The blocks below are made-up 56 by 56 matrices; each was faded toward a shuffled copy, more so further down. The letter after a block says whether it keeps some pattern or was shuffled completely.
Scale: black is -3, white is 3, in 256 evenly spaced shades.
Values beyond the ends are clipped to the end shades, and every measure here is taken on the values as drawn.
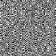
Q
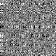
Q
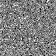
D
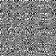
Q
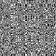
Q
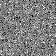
D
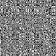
Q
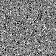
D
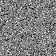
D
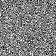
D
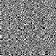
Q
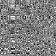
Q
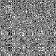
Q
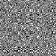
Q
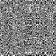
Q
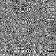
Q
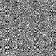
Q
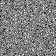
D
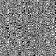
Q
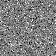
D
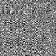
Q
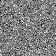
D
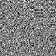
Q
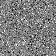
D
